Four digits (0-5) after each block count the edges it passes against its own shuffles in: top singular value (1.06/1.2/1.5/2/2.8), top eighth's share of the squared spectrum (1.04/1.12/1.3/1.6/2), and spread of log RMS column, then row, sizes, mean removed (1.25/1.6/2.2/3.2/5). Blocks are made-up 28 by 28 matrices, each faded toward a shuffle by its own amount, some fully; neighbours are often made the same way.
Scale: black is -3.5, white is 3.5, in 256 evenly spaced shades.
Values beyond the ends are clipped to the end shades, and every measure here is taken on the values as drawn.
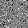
2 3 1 1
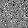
1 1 0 1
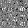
3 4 1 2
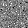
0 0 0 0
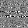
2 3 0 3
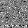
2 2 0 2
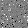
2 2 0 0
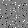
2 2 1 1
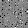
2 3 1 0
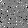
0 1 0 0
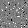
0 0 0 0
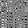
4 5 2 2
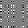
4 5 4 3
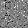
2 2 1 0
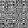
3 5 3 2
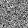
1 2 0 0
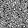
0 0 0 0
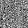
1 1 0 0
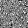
2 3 0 0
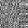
3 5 2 2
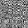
3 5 2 1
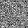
2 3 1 0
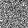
0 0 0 0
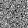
2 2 0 0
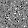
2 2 1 0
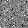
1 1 0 0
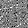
1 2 1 0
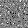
0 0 0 0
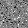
0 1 0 0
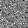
0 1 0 0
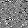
3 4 0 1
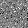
0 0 0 0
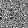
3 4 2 1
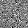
2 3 1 0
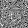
0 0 0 0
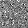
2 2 0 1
